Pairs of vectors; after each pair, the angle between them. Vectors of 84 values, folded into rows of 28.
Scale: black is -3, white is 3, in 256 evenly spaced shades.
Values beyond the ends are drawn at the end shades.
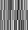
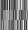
partly opposed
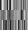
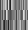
partly aligned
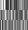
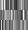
nearly parallel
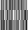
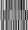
partly aligned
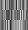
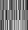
partly aligned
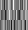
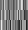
partly opposed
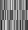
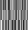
partly opposed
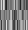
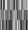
nearly opposite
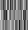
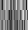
orthogonal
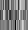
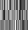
nearly opposite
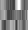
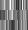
partly opposed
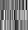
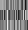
orthogonal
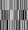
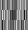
partly opposed
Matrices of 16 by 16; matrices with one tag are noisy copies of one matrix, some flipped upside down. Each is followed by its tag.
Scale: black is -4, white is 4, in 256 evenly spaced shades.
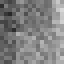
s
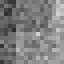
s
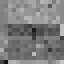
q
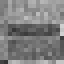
q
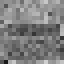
q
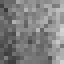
s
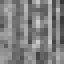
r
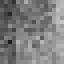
s
